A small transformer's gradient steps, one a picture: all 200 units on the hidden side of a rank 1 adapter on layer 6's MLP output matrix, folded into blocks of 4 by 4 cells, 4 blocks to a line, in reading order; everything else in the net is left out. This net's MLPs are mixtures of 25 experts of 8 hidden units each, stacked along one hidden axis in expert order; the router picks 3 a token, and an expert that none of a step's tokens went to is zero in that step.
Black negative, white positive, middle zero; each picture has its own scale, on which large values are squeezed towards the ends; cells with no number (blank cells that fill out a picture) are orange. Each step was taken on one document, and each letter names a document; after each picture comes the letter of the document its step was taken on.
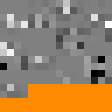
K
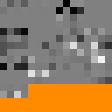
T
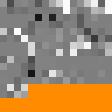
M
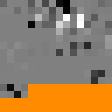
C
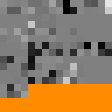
M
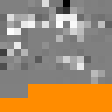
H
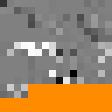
M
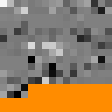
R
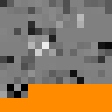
M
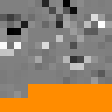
H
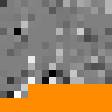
R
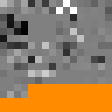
T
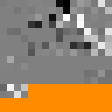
C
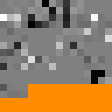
K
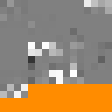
M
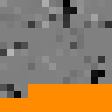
K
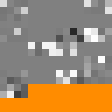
R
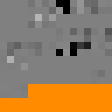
C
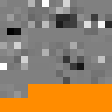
H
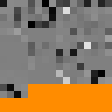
C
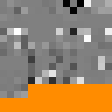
R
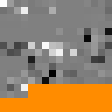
R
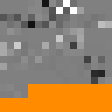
K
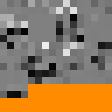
T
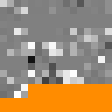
R
